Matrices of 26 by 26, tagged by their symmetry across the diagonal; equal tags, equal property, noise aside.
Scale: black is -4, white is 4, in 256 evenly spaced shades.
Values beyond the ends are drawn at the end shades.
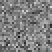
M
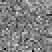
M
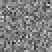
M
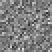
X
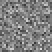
X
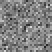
X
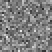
M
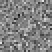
X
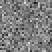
M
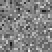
X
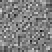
X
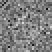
X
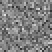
M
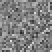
X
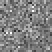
X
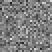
M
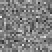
M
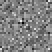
X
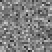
M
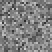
X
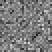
X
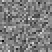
M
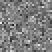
M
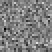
M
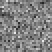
M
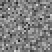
X
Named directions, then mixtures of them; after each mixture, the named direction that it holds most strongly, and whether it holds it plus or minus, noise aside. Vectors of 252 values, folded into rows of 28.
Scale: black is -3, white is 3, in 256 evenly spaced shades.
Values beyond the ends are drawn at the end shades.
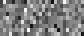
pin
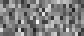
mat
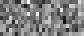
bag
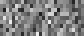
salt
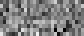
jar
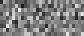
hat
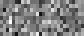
bag, plus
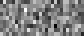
pin, plus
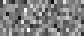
pin, plus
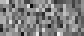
salt, plus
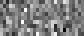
jar, plus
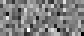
pin, plus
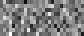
pin, plus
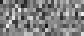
hat, plus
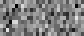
hat, minus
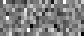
pin, plus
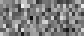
mat, minus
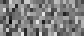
salt, minus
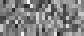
bag, plus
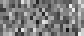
mat, minus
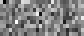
bag, plus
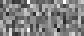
pin, plus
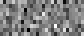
pin, minus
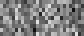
mat, plus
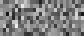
hat, minus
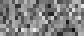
salt, minus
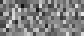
hat, plus
